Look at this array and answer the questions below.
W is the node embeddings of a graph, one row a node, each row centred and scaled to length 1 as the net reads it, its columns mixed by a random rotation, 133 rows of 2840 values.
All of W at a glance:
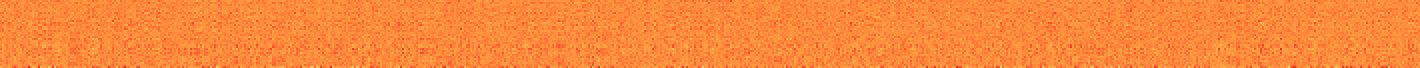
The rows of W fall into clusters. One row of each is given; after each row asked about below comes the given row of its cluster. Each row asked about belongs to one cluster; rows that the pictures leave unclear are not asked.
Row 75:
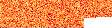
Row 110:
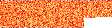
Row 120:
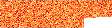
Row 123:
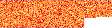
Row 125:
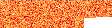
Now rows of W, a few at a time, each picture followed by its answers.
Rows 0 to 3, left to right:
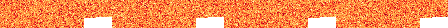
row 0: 123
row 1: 120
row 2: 123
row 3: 75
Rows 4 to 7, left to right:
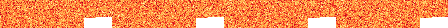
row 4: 110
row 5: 120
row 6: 125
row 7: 125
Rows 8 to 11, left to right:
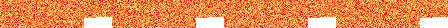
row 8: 120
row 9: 110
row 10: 123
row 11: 75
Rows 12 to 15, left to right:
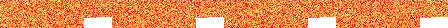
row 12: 75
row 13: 110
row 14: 123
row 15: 120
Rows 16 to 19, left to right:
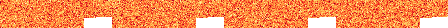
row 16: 75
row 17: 125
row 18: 120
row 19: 123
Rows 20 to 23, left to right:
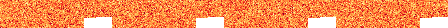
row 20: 75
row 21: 125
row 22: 123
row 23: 75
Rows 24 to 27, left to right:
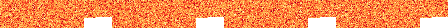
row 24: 120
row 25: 110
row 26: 120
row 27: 120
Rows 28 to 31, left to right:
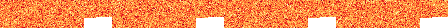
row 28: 123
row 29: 125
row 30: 120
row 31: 75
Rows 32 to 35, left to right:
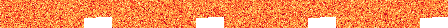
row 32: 120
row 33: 75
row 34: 123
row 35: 75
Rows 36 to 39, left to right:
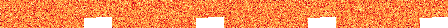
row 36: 120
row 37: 75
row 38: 110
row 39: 110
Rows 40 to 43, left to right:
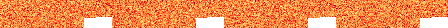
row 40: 125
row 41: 110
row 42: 125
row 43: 125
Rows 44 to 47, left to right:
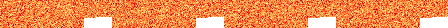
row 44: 120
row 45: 123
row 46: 120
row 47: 123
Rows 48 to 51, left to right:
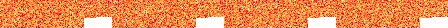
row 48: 123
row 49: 123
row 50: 110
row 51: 110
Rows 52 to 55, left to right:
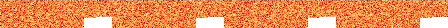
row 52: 120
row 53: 125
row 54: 120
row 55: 125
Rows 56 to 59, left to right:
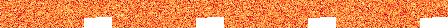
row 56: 120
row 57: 120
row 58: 125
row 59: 75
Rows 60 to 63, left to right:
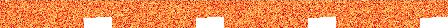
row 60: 110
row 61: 120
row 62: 123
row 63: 123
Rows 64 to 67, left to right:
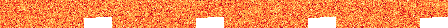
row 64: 110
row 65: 125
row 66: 123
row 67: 75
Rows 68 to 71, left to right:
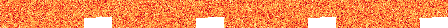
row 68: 120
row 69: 125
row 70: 110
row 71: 110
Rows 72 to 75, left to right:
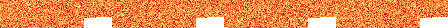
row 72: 75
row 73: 120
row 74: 123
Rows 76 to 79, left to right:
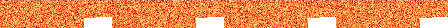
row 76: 123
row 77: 110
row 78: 110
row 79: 110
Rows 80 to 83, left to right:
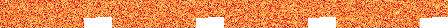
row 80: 110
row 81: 125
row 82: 120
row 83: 75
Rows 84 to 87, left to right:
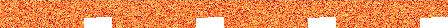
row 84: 75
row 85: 125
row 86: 110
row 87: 120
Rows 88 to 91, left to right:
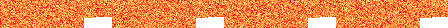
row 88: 125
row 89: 125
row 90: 125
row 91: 75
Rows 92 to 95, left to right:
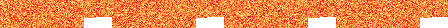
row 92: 125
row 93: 120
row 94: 125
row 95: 125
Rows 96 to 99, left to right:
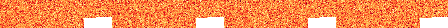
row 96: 110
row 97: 110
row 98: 110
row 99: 110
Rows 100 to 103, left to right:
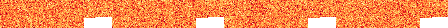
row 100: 110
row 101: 75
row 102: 125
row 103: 75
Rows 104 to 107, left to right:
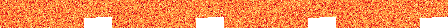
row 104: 110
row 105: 110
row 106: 123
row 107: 110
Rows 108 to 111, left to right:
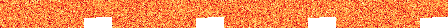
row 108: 75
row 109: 120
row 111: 75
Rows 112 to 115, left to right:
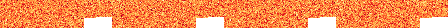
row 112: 123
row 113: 125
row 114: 123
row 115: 125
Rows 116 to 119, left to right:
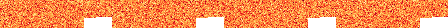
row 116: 125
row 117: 120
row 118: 110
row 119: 125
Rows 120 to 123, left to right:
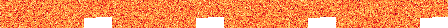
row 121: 125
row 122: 125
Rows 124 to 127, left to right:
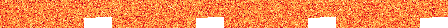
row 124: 110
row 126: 123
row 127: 125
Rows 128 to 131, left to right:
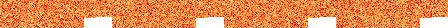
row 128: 120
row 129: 125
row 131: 110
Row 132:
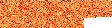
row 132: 75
